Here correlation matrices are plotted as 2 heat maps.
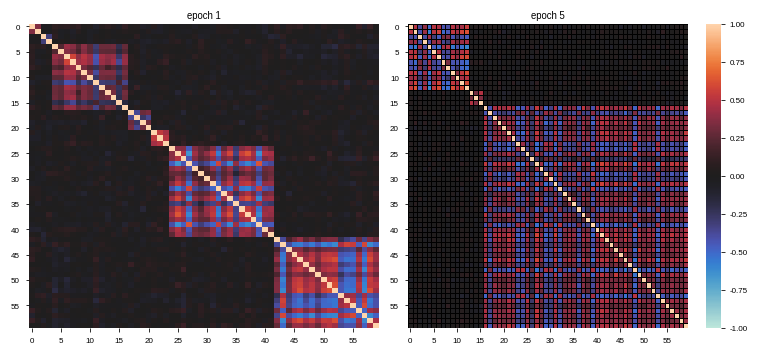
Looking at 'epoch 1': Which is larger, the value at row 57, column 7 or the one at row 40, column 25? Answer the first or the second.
the second
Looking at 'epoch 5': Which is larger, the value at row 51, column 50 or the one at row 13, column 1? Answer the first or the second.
the first
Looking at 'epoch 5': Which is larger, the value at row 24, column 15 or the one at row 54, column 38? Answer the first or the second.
the second
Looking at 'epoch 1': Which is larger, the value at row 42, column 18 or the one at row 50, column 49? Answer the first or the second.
the second
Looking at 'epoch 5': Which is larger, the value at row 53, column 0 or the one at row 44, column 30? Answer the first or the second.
the first
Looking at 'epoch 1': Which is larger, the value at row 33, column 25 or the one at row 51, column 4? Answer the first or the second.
the first
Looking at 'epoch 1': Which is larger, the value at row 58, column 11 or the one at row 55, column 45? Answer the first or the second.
the first
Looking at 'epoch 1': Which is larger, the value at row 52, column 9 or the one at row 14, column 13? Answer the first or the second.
the second
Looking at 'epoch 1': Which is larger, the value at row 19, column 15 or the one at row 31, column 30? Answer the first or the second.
the second
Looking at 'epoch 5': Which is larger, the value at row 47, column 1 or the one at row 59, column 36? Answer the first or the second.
the first
